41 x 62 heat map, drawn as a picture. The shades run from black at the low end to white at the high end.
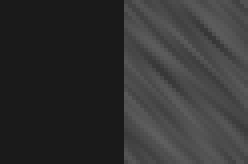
The table splits into one row of 2 panels. Panel 1,1: very low, flat. Panel 1,2: low, slanting down to the right, faint in contrast.
